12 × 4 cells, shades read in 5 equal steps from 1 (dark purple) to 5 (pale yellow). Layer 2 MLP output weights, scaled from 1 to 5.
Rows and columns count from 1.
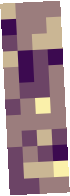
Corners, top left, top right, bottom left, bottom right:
4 3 2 3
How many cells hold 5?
2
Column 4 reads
3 4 4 1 3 3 3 3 2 1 5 3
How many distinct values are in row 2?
3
